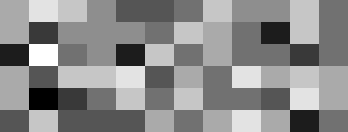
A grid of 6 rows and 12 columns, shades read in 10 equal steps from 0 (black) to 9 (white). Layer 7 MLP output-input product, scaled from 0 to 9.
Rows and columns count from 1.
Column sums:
28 29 28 29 27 27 32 33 33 25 32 28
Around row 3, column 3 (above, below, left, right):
5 7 9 5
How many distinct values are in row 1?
6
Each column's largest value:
6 9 7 7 8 7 7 7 8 6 8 6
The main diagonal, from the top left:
6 2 4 7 7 6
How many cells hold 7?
12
